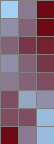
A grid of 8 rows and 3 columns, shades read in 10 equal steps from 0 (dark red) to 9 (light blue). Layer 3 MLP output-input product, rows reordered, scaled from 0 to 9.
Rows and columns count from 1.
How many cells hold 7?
1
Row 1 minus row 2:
3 1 0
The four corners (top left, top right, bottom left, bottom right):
9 0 0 8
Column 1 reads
9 6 4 6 5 3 3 0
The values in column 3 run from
0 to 8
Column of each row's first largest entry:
1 1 1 1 1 2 3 3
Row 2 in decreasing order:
6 4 0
